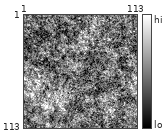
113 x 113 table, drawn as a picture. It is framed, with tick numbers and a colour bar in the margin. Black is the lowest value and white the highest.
There are no regular stripes. The bottom left is the ninth with the highest average. The ninth with the lowest average is the top left. No row or column stands out. There is no overall slope. The field is mottled with small blotches. The halves do not mirror each other.
